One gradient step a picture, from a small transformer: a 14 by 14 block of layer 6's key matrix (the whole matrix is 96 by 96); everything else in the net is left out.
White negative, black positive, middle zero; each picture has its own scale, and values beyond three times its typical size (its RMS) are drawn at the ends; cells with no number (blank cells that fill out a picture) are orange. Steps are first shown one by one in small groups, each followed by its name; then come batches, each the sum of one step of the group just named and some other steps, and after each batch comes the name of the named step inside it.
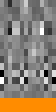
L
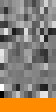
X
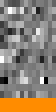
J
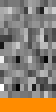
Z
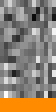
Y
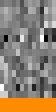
Z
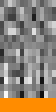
Y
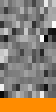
X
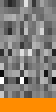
L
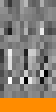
L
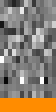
J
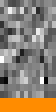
J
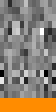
L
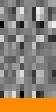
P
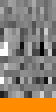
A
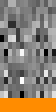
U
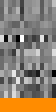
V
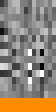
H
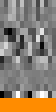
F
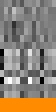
V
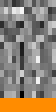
P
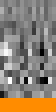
A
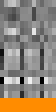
U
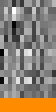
V
